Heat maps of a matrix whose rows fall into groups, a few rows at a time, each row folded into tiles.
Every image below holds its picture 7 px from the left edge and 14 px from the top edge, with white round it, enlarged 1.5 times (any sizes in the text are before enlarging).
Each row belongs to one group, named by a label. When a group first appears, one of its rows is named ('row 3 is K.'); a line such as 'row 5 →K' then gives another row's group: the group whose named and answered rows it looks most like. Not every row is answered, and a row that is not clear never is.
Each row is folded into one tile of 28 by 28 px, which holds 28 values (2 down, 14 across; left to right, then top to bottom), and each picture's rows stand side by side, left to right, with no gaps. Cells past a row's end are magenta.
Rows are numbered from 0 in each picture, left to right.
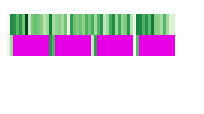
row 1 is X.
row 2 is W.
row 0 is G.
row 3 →G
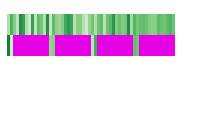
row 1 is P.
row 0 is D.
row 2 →W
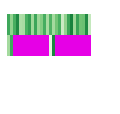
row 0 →W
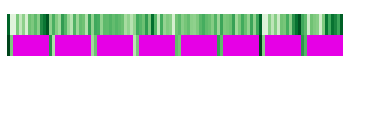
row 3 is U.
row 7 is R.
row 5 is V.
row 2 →G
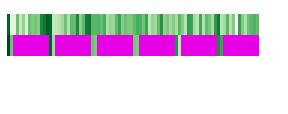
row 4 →D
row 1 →X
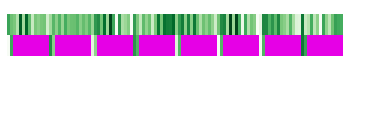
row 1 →V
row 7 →X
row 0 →U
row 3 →R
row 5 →U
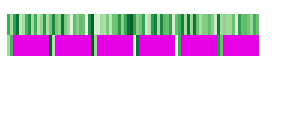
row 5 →X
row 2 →X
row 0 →W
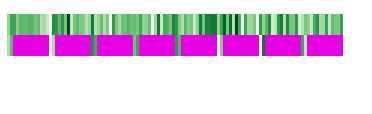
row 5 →U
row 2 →X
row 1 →G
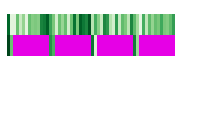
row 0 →X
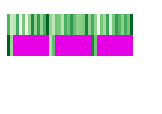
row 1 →W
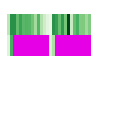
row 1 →G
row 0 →G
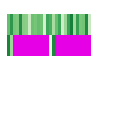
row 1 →W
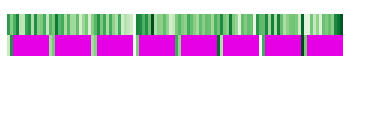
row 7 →X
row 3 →G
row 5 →D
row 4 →D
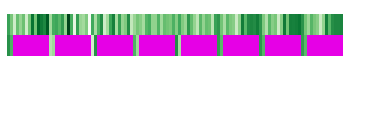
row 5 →R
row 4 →D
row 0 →R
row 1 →U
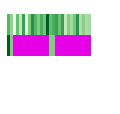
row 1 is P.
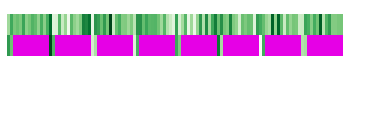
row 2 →G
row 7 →G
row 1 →X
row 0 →V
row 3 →G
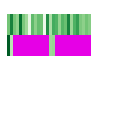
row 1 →G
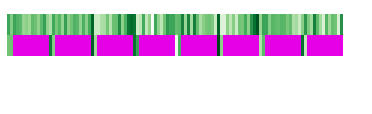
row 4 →U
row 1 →V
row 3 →X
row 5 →X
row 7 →D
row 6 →G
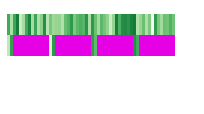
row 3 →X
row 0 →W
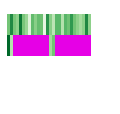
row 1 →W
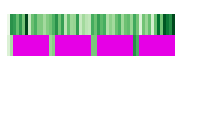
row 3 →R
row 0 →G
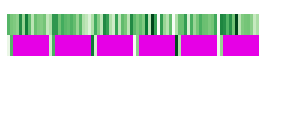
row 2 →D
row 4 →V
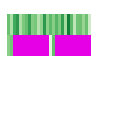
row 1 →U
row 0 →W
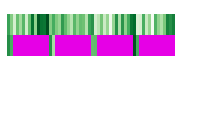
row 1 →D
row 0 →R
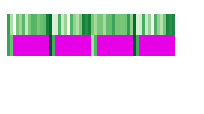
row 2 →W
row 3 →X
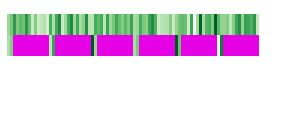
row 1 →W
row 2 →V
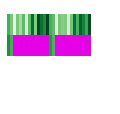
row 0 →R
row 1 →R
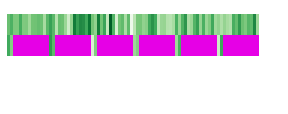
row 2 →U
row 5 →W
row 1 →R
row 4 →W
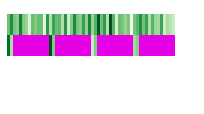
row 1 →V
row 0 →D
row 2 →U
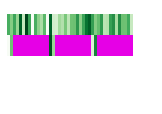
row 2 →W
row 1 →X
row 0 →U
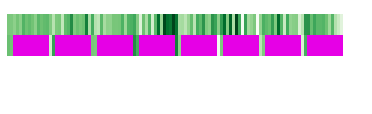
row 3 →R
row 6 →U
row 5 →U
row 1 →W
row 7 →G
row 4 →X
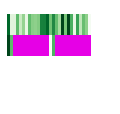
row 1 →U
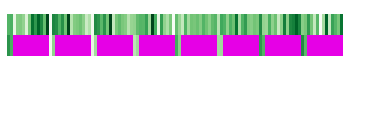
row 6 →R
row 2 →G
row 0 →R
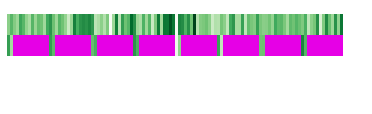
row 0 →D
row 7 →V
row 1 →R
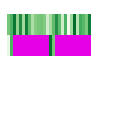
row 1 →V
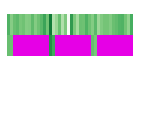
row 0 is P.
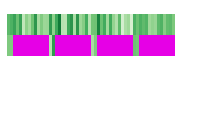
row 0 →P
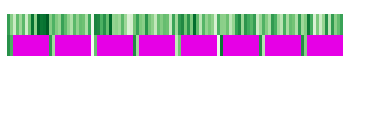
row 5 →W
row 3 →D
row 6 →D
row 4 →U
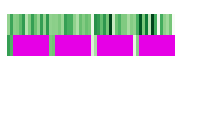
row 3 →U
